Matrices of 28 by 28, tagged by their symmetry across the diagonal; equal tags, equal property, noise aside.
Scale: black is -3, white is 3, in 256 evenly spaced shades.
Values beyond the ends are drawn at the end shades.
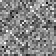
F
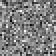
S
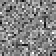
F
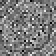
F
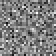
S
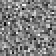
S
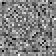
F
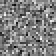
S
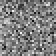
S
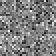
S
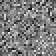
F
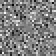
S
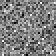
F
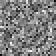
F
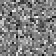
S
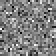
S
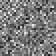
F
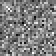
F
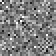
F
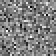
S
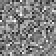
F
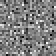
S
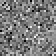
F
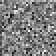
S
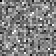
F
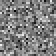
S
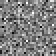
S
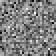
F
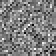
F
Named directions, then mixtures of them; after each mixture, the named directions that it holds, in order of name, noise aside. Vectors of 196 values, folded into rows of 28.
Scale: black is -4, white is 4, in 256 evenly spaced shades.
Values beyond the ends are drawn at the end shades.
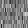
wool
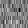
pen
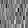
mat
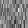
mat, pen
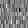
mat, pen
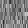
pen, wool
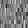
mat, wool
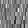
mat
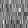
pen, wool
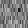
mat, pen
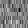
pen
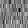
pen, wool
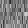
pen, wool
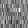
pen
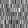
pen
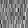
mat, wool
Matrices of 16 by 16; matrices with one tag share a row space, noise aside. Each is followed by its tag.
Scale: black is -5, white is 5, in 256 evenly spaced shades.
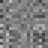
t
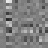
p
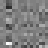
p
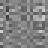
t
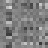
p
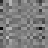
t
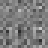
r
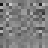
t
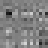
p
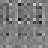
r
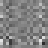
t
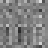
r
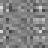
t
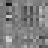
p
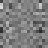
t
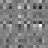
r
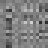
p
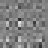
r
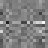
t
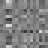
p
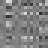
p
